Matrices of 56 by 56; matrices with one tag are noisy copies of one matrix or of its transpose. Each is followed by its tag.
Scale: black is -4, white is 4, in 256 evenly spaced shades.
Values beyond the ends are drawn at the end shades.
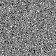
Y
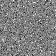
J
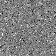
J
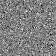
Y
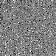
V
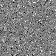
J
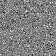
Y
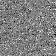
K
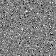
Y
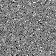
J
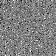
V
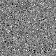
Y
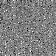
V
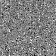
K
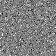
J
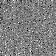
V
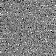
V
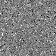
J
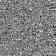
K
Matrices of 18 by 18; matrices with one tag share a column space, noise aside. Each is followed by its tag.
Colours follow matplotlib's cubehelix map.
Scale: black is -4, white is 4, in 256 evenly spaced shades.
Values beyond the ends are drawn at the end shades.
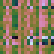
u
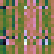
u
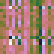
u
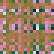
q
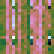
u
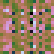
q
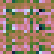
q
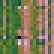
u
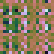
q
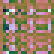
q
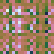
q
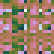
q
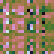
q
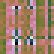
u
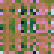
q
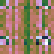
u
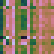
u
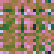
q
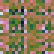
q
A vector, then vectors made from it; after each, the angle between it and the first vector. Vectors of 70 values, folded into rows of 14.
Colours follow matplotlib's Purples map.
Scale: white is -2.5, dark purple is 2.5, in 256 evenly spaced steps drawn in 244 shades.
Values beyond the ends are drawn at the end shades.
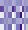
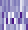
orthogonal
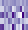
nearly opposite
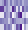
nearly parallel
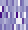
orthogonal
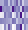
nearly parallel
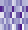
nearly parallel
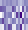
nearly parallel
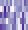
partly opposed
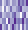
partly opposed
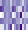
nearly parallel
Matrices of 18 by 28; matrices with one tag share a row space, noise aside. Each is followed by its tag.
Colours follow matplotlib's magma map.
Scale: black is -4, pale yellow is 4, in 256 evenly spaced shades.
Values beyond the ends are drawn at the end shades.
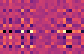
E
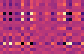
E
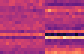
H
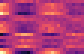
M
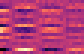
M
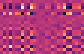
E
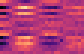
M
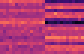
H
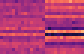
H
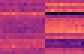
H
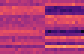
H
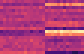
H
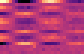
M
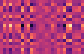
E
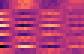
M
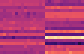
H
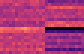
H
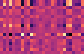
E
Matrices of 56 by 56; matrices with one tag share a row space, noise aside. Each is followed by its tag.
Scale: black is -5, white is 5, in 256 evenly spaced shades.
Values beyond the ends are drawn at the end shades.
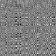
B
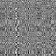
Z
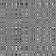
B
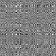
B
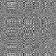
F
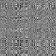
B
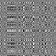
F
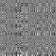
B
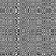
Z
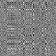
F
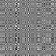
Z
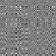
B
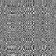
F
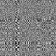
Z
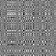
F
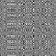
F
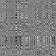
B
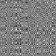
B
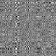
Z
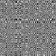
B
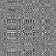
F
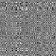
B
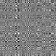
Z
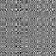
B
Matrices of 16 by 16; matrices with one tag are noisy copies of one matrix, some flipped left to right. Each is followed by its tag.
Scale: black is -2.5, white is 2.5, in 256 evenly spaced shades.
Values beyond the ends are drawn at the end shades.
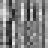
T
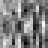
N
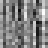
T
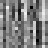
T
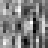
N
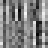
T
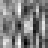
N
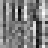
T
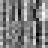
T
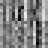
T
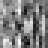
N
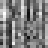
T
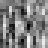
N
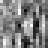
N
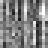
T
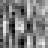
N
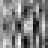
N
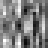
N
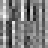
T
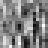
N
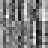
T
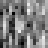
N
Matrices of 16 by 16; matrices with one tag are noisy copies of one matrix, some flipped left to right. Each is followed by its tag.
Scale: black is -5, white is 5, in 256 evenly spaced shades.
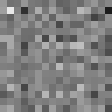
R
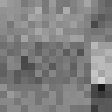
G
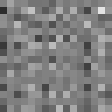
R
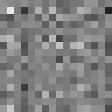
R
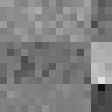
G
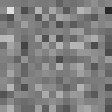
R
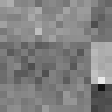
G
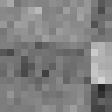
G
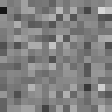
R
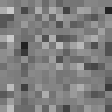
R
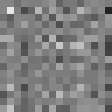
R
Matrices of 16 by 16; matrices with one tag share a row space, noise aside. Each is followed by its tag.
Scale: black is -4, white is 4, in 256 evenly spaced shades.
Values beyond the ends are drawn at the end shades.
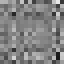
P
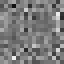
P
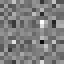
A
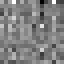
A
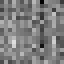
A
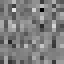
A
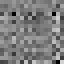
P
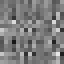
P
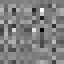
A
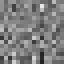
A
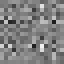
A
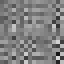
P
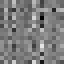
A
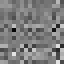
P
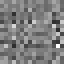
P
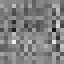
P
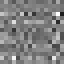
P
